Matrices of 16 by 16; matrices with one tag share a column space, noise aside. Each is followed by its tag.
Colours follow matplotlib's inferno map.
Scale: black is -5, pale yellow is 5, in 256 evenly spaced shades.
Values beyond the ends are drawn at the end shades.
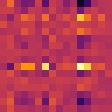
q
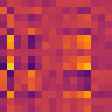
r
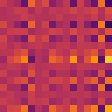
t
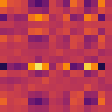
q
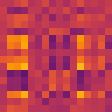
r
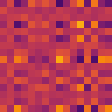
t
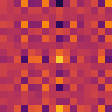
t
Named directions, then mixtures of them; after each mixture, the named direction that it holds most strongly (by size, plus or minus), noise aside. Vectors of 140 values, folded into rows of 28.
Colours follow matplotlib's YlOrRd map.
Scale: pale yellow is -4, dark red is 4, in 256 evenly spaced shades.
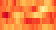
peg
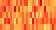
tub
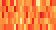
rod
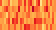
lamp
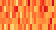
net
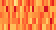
net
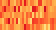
tub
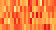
tub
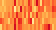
tub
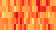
rod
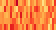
net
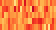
lamp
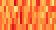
net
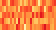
tub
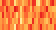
rod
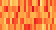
lamp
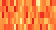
rod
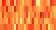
rod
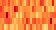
net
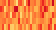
net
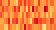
lamp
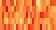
rod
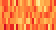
rod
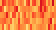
net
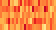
lamp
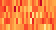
tub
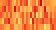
tub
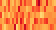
rod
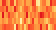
rod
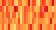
net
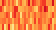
net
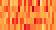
lamp
